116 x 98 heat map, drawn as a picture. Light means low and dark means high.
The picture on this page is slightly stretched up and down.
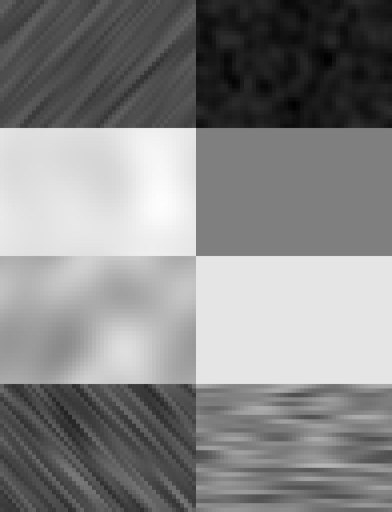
It is made of 4 by 2 panels. Panel 1,1: high, slanting up to the right, faint in contrast. Panel 1,2: very high, blotchy, faint in contrast. Panel 2,1: very low, smooth, faint in contrast. Panel 2,2: middling, flat. Panel 3,1: low, smooth. Panel 3,2: very low, flat. Panel 4,1: high, slanting down to the right. Panel 4,2: middling, streaked across.
